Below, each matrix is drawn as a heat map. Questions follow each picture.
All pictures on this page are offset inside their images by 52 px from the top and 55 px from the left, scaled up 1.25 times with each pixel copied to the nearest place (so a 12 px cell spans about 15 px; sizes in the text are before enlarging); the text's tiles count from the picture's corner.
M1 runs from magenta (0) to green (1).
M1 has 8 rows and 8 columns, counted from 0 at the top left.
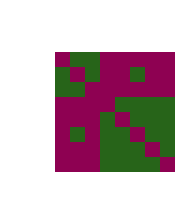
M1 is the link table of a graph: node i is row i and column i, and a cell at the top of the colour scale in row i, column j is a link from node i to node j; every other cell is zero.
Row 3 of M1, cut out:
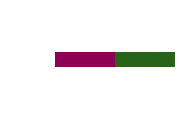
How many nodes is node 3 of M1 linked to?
4
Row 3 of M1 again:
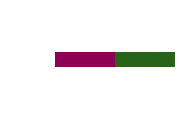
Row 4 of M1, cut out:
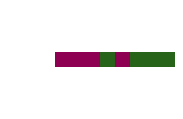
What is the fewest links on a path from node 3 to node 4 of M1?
1
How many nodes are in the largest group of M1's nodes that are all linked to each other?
5
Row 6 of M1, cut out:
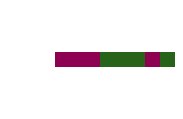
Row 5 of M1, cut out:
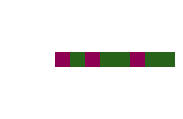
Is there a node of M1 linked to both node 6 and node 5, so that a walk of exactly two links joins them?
yes
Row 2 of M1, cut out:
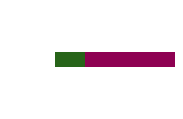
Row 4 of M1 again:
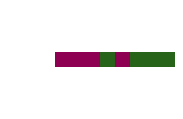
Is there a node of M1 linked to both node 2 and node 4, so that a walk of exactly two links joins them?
no
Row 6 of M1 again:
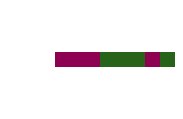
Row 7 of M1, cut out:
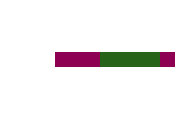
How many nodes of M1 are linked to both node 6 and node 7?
3
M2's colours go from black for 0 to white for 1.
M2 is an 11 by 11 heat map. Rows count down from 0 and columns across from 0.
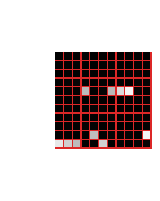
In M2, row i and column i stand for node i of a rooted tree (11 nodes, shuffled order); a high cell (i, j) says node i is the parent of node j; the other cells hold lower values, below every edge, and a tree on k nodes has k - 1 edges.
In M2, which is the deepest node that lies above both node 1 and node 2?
10
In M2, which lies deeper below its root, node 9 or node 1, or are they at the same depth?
node 1
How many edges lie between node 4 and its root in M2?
1
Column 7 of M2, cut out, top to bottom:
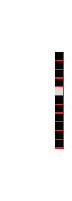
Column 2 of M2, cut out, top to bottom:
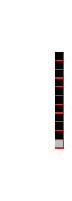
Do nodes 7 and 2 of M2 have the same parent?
no
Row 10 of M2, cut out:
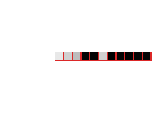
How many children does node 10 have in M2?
4
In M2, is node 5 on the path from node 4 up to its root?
no
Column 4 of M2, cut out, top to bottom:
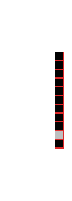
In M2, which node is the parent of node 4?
9
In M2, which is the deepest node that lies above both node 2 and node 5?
10
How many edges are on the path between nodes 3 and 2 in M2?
4
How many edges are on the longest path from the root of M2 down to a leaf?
2
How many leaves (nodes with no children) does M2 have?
8
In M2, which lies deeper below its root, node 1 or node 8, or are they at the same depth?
the same depth
